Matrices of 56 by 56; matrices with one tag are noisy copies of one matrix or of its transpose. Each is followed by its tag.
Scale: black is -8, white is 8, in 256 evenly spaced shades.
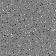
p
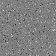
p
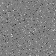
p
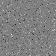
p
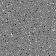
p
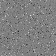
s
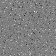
p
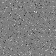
p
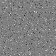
p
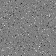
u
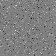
s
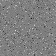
s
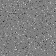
u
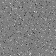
p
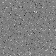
p
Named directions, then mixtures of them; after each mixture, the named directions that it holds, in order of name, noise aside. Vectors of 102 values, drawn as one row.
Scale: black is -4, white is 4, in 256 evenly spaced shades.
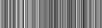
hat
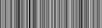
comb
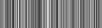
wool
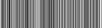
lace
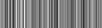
hat, wool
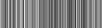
hat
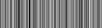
comb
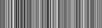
hat, wool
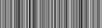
comb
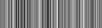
hat, wool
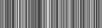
wool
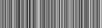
comb, lace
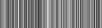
hat, wool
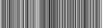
hat, lace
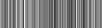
hat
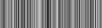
wool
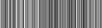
hat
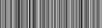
comb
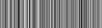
comb, hat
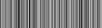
comb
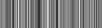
comb, wool
